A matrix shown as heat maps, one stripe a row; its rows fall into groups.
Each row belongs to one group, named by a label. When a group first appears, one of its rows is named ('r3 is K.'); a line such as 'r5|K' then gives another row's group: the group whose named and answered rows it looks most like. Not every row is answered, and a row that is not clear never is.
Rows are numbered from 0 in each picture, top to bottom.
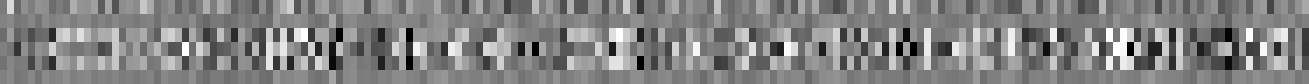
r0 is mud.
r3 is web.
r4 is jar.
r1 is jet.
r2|jar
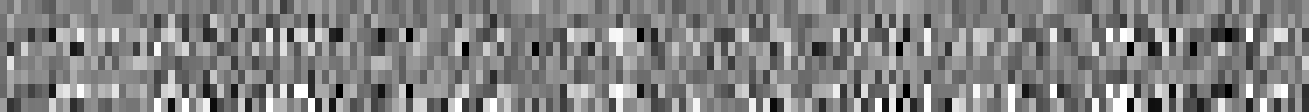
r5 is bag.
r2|jar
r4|mud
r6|jar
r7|web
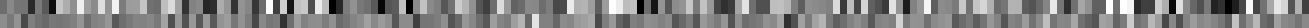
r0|jar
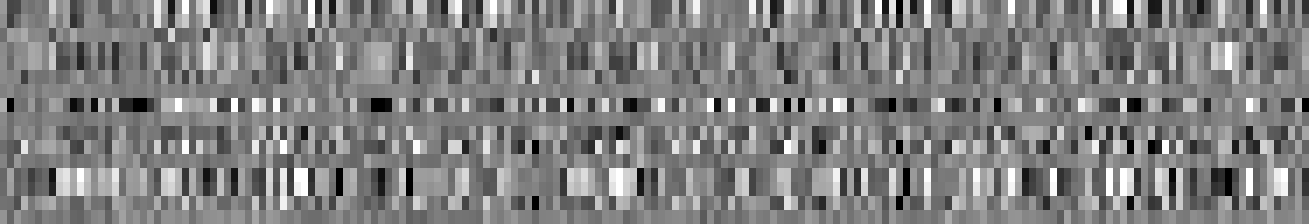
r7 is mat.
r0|web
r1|web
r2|bag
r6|jet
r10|web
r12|jar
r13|jar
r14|web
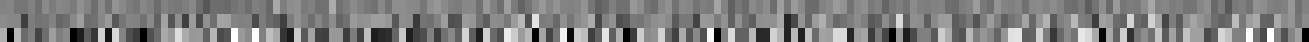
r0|jet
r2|mat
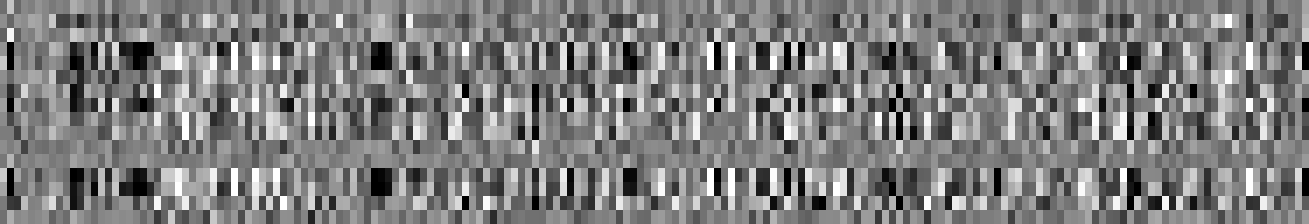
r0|mud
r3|mat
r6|web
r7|mat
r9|web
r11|mud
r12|mat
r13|mat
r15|bag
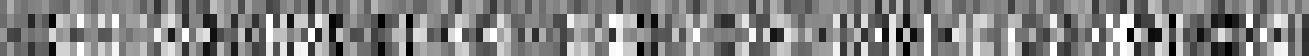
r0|bag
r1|jar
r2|web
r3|jar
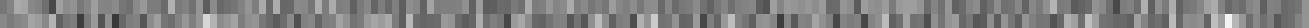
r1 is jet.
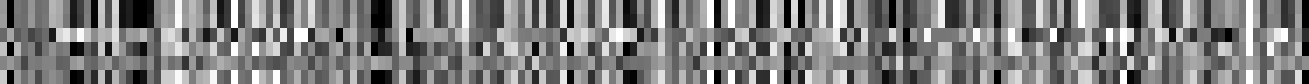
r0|mat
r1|mat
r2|jar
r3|mat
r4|bag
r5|mat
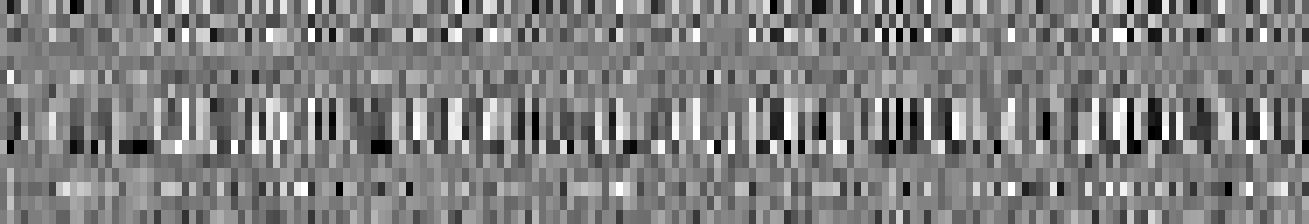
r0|web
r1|bag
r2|web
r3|mud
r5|mud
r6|bag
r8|web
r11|jet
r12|mud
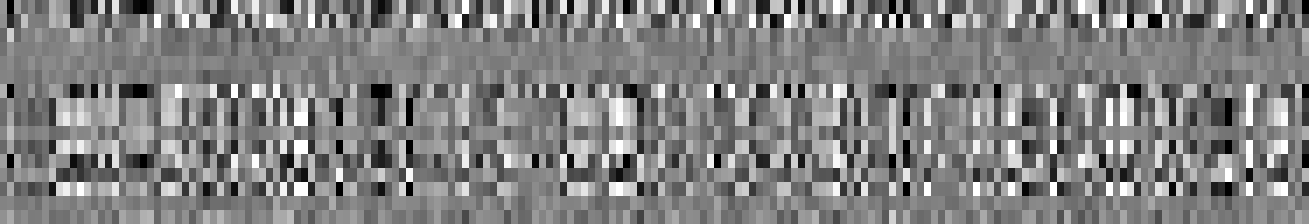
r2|mud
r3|mud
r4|jet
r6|mat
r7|jar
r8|jar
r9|mud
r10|jar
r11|mat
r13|jar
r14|jet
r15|mud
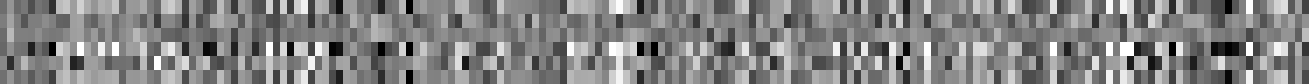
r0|jar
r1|bag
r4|web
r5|jar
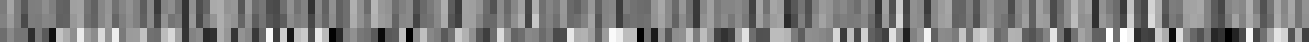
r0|bag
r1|bag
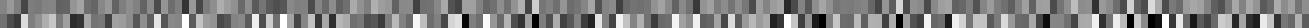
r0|bag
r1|web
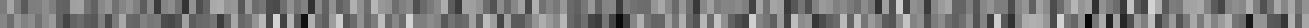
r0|bag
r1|jet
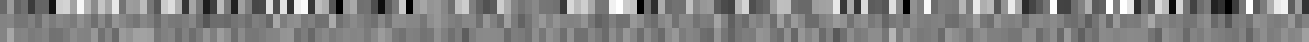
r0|jar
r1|jet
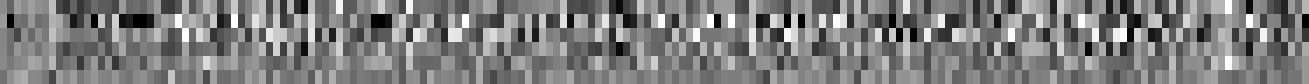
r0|jet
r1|mat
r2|web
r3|jet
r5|bag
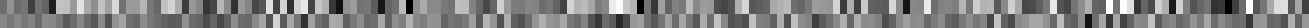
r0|jar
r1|jet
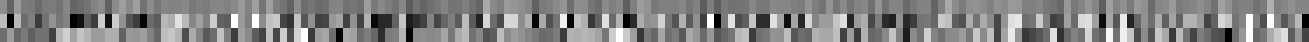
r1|mat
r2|jar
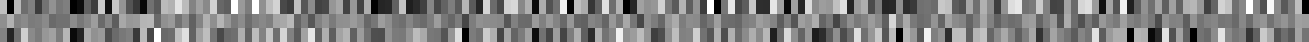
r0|mat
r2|web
